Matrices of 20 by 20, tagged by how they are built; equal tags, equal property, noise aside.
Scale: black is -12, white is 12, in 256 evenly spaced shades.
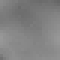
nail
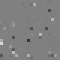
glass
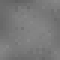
nail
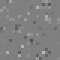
glass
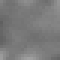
nail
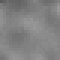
nail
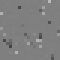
glass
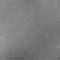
nail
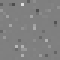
glass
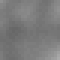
nail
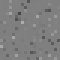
glass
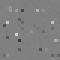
glass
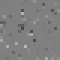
glass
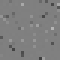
glass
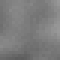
nail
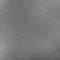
nail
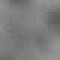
nail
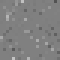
glass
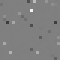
glass
